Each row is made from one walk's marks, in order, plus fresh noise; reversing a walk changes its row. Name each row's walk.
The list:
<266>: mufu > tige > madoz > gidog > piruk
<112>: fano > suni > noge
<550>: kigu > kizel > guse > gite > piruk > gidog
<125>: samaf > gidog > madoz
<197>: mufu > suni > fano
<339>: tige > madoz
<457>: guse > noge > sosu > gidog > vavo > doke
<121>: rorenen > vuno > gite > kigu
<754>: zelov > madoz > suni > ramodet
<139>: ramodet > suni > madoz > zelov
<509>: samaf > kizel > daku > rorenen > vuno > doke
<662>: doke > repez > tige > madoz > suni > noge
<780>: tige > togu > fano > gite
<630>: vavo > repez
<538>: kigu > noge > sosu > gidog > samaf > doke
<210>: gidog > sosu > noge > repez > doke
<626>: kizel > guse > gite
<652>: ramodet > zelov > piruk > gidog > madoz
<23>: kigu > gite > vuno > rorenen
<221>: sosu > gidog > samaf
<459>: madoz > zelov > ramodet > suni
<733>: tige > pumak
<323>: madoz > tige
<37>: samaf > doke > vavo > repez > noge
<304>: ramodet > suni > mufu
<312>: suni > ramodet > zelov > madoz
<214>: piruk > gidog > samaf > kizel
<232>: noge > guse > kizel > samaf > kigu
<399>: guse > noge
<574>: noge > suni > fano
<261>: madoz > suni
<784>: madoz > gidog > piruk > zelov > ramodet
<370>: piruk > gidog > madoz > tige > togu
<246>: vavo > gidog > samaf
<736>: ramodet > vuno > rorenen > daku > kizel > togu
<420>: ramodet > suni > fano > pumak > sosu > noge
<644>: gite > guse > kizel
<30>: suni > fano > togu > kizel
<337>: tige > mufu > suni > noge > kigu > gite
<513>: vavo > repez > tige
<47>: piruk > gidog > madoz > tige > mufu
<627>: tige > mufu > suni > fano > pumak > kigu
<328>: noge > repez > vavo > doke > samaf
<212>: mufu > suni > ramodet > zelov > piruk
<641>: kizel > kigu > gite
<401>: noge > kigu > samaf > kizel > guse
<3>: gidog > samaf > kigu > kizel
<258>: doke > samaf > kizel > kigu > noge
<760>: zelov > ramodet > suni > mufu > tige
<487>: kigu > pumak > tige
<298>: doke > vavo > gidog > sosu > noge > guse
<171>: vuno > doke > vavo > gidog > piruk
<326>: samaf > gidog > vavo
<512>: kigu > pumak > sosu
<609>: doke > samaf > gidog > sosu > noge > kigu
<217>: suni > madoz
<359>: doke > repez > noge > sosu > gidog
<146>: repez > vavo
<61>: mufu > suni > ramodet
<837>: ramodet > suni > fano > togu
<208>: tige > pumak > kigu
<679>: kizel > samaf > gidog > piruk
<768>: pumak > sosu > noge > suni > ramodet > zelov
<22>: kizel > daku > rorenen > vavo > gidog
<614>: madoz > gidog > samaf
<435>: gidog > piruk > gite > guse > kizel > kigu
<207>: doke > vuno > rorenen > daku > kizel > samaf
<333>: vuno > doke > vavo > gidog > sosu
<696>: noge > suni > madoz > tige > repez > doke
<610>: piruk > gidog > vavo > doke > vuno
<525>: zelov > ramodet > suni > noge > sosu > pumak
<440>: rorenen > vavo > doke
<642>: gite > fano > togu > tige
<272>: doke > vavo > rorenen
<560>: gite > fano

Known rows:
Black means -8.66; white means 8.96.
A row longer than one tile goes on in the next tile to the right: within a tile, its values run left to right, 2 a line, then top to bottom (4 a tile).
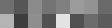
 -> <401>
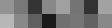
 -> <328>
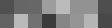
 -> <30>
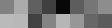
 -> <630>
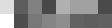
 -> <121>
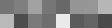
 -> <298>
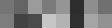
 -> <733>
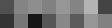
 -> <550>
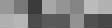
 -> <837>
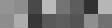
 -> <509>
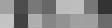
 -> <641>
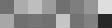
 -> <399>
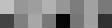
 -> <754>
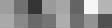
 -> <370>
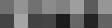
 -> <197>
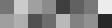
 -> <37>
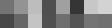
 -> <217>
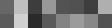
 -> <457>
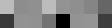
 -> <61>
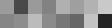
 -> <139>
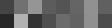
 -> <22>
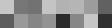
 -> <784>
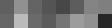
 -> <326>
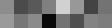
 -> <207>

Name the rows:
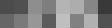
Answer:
<644>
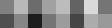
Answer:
<266>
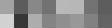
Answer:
<337>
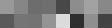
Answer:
<513>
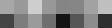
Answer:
<459>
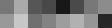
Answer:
<146>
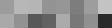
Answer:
<258>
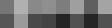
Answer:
<574>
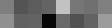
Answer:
<614>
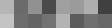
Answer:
<435>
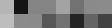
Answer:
<23>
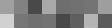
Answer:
<610>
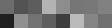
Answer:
<304>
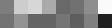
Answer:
<112>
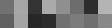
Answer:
<538>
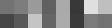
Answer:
<339>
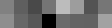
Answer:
<221>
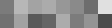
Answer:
<420>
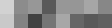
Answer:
<609>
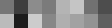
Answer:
<626>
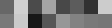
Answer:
<210>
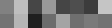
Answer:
<696>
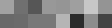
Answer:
<642>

